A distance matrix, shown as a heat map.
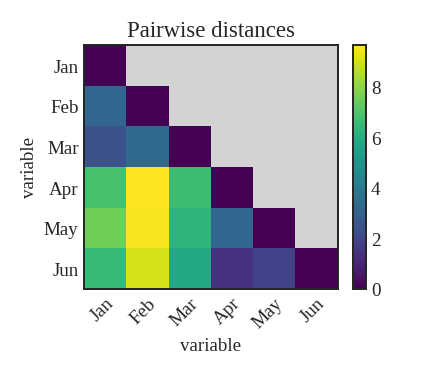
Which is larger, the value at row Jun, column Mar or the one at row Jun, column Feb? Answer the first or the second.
the second
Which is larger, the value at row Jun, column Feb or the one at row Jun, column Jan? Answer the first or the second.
the first
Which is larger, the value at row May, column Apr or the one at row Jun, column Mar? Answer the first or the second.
the second
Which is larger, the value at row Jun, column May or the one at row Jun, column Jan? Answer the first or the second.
the second
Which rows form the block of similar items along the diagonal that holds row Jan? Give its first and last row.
Jan to Mar
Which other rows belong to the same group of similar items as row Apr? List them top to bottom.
May, Jun
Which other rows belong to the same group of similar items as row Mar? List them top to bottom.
Jan, Feb
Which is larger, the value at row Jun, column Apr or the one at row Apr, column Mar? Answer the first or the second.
the second
